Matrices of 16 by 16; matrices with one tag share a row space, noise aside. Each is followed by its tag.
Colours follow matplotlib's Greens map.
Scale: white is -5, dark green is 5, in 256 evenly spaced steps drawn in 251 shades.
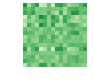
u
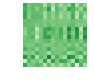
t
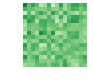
u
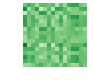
u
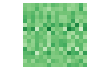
t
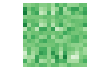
u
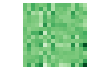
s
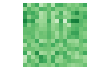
u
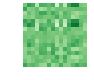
u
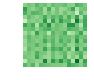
t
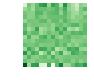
u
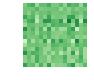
t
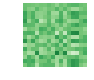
u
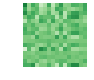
u
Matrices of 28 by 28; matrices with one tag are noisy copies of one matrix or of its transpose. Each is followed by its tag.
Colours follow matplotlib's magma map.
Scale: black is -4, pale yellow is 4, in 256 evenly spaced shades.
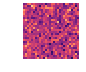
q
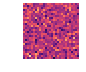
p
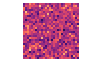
q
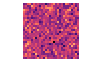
q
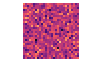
p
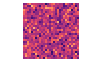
q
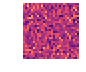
p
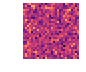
q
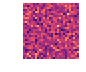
p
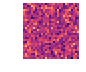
q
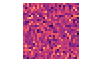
p
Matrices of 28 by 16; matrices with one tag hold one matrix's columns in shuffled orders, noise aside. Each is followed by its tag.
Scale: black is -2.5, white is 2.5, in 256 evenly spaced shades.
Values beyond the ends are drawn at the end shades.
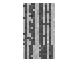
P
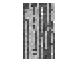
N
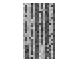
P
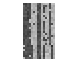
P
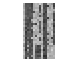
P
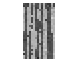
N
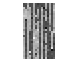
N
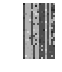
P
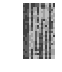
N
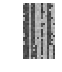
P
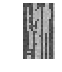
N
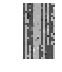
P
